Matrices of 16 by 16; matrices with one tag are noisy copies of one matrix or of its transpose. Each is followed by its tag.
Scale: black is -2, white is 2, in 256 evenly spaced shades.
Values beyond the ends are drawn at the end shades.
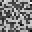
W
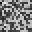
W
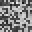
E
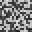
W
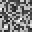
W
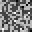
W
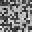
E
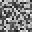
W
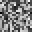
W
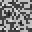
W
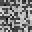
E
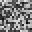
W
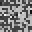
E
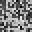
E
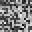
E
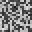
W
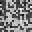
E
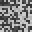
E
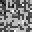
E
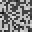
W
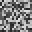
W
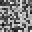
E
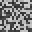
W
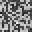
W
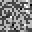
W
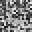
E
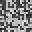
E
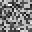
W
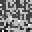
E
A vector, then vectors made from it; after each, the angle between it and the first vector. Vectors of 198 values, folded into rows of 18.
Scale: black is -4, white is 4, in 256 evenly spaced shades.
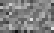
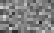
partly aligned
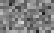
partly opposed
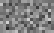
partly opposed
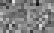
orthogonal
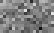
orthogonal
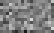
nearly parallel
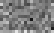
nearly opposite
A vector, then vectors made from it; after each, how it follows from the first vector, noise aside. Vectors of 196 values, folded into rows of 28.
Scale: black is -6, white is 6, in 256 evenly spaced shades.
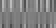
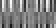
scaled up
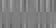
shrunk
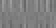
shrunk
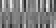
scaled up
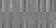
shrunk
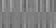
shrunk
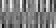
scaled up
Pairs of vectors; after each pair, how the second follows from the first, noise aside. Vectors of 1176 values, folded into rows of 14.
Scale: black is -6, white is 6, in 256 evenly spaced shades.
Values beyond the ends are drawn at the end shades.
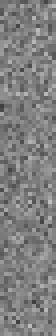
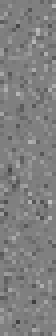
partly zeroed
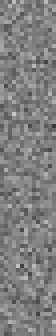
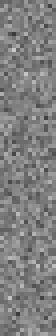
shuffled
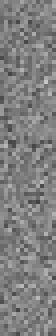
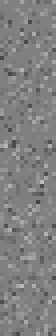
partly zeroed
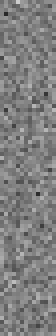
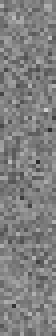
shuffled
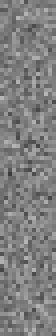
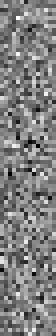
scaled up
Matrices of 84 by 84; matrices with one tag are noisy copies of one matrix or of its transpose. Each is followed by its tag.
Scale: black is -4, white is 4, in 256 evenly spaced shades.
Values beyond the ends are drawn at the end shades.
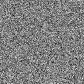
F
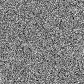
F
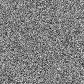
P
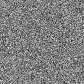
P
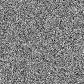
F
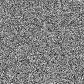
F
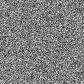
P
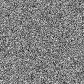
P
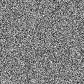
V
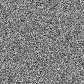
P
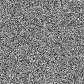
F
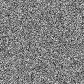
P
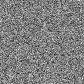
F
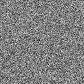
V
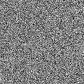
F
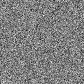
V
